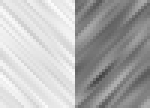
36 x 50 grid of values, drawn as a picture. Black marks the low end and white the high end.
The table splits into one row of 2 panels. Panel 1,1: very high, slanting down to the right, faint in contrast. Panel 1,2: middling, slanting up to the right.
